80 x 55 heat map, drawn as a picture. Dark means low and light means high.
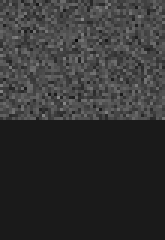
It is made of 2 by 1 panels. Panel 1,1: low, fine-grained. Panel 2,1: very low, flat.
